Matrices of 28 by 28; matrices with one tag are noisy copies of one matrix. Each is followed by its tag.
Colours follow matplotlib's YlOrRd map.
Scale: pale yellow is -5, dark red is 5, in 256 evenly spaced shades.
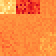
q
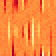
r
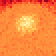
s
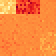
q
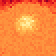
s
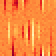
r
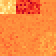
q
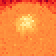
s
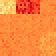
q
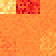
q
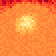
s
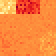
q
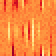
r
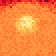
s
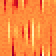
r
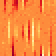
r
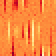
r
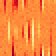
r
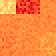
q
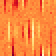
r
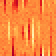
r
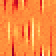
r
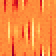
r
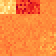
q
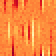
r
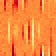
r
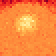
s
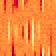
r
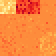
q
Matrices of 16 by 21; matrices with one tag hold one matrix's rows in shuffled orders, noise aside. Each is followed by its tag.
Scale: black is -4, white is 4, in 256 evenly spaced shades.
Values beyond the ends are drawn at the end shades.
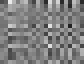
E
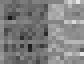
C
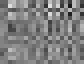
E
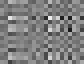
E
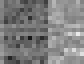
C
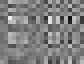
E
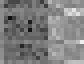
C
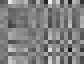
E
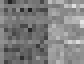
C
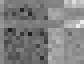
C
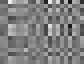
E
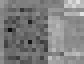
C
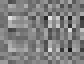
E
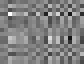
E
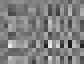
E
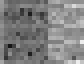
C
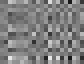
E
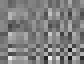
E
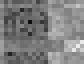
C
